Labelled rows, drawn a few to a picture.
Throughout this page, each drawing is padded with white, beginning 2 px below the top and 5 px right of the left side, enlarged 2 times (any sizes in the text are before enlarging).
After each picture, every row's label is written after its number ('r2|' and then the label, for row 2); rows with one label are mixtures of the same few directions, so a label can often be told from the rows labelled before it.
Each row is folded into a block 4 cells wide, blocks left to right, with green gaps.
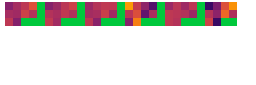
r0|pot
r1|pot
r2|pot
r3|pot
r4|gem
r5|pot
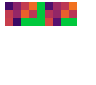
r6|pot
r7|pot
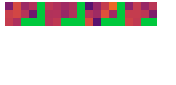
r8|gem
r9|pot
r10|pot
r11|gem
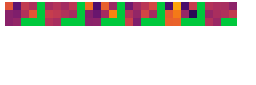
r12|gem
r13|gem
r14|gem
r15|pot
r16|gem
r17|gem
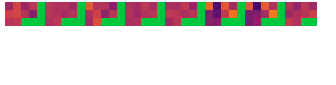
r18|gem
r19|pot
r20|pot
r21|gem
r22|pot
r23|gem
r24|gem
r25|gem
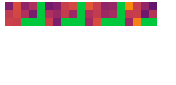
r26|gem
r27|pot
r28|pot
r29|pot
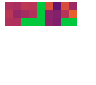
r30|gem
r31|gem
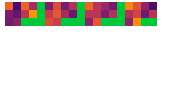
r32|gem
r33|gem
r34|pot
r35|pot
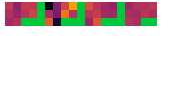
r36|gem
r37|pot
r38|pot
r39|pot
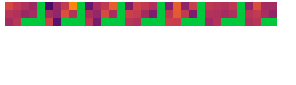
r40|pot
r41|pot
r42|pot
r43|gem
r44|gem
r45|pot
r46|gem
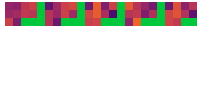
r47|pot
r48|pot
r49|gem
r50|pot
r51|gem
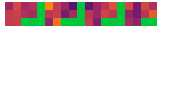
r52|gem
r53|pot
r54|pot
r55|gem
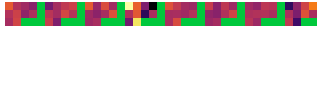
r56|pot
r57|pot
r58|gem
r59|pot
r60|pot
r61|gem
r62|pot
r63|pot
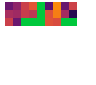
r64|pot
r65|gem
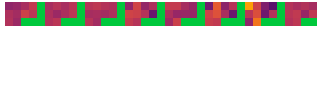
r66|pot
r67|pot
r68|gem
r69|gem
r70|pot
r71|gem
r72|pot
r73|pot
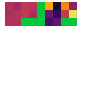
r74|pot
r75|gem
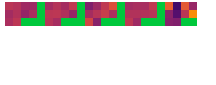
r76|pot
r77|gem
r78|pot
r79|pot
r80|gem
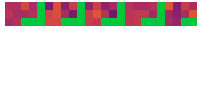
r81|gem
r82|gem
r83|gem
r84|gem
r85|gem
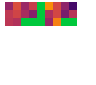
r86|gem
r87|pot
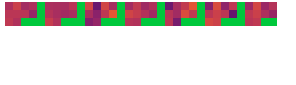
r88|gem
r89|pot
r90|gem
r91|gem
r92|pot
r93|gem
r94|gem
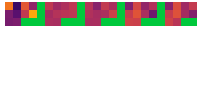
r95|gem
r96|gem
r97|gem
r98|gem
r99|gem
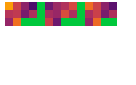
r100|pot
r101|pot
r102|pot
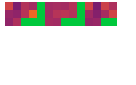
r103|gem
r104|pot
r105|gem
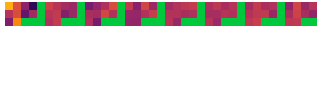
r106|pot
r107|pot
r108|pot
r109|gem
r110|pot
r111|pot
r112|gem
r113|gem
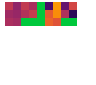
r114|gem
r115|gem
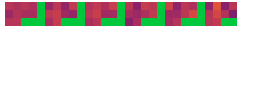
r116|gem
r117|gem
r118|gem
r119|gem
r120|gem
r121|gem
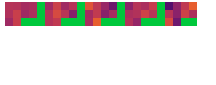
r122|pot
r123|gem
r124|pot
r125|pot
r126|pot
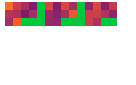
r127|pot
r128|gem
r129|gem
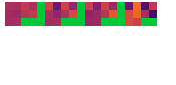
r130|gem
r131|gem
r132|gem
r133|gem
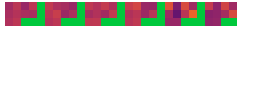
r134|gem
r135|pot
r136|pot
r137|pot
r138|gem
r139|gem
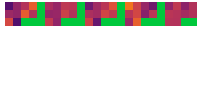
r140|pot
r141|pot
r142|pot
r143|pot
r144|gem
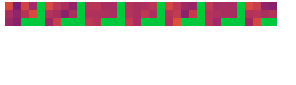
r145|gem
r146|pot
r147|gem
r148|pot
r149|pot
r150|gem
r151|pot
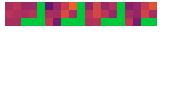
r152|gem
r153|pot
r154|gem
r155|pot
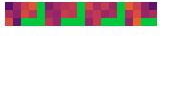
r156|pot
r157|pot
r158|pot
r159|pot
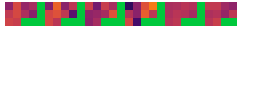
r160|gem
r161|gem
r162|gem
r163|pot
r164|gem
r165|pot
